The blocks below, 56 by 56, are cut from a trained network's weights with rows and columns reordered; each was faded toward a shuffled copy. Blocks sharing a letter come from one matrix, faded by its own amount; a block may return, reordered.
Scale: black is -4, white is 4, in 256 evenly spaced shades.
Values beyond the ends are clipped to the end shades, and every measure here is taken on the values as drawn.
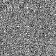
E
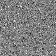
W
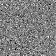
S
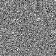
E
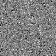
S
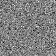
S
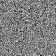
S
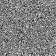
S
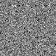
E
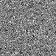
W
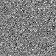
W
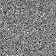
W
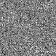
W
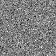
W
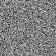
W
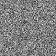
E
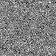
S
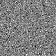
W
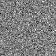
S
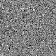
W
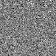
W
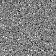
S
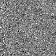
W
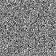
E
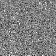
E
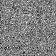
E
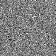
S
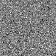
W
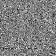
E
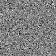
E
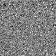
S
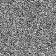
E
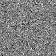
S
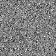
W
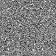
E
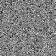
W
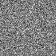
E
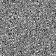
W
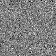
E
